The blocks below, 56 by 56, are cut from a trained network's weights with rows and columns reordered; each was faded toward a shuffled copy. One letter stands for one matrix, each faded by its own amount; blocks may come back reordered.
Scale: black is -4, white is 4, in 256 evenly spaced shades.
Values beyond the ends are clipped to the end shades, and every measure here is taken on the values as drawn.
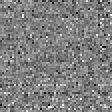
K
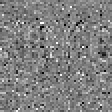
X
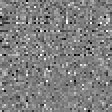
X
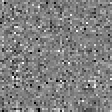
X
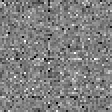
K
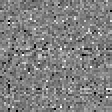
K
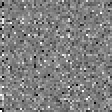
X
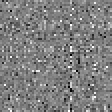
X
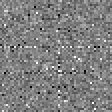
K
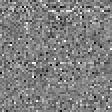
K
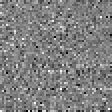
K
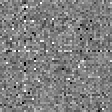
K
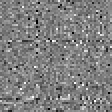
K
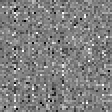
X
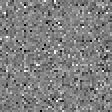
X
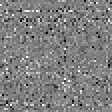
X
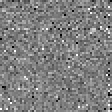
K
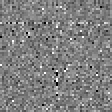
K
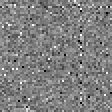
K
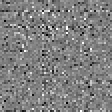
X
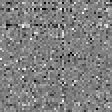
X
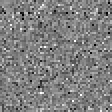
K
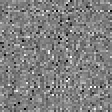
K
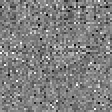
K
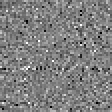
K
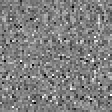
K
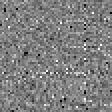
K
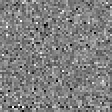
K
